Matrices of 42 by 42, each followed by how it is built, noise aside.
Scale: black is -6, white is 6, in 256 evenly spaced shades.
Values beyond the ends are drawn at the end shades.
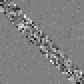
banded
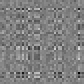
low rank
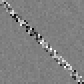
banded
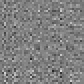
low rank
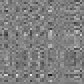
low rank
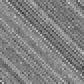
Toeplitz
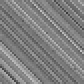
Toeplitz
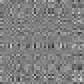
low rank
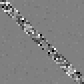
banded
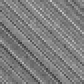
Toeplitz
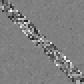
banded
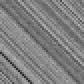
Toeplitz
